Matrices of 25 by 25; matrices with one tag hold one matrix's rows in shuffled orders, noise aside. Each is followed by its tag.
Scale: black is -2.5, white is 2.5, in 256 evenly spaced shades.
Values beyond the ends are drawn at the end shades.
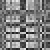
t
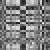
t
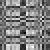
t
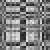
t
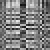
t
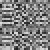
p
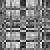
t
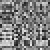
p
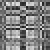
t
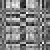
t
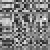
p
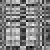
t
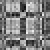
t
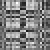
t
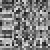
p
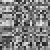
p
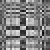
t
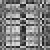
t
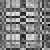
t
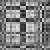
t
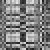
t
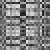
t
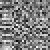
p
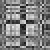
t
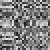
p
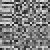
p
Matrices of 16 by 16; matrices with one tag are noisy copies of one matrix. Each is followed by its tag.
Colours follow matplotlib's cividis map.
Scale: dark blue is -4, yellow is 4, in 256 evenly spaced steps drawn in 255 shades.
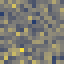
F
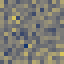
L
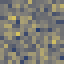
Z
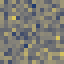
L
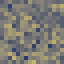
Z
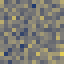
L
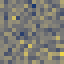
L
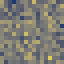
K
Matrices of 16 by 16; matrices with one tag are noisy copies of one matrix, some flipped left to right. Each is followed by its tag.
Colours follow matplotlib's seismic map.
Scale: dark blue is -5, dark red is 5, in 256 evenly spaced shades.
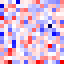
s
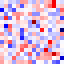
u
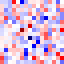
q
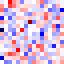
u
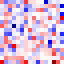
s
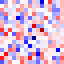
q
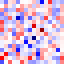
q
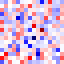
q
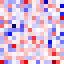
s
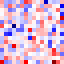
s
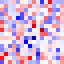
q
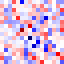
q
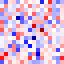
q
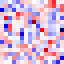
u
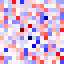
q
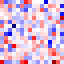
s
